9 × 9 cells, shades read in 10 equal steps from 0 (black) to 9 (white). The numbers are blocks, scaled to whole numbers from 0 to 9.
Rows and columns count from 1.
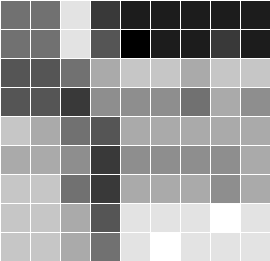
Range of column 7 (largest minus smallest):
7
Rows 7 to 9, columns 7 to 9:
6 5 6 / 8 9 8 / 8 8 8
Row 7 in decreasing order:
7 7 6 6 6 6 5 4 2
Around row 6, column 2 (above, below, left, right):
6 7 6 5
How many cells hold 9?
2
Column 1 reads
4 4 3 3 7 6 7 7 7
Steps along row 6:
same down down up same same same up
